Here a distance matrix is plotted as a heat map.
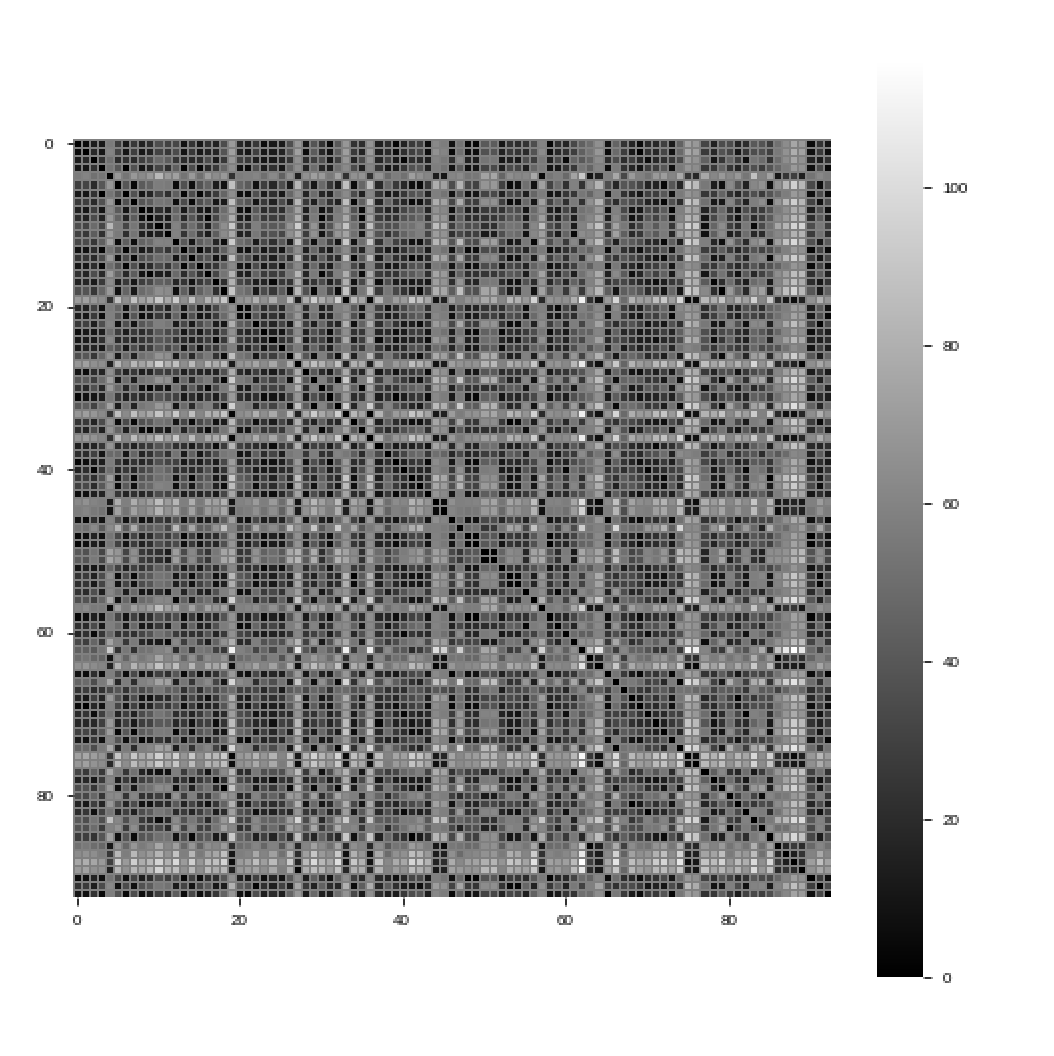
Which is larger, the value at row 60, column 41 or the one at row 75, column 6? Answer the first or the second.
the second
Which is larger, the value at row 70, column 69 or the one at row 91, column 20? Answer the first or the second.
the second
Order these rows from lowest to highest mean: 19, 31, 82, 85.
31, 82, 85, 19
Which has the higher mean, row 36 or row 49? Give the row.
36
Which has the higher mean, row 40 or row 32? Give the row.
32
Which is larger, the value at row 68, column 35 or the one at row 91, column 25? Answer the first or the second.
the second
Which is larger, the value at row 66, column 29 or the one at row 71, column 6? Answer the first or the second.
the second
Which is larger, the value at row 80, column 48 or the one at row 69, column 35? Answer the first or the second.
the first
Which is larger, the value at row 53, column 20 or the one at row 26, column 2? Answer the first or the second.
the first
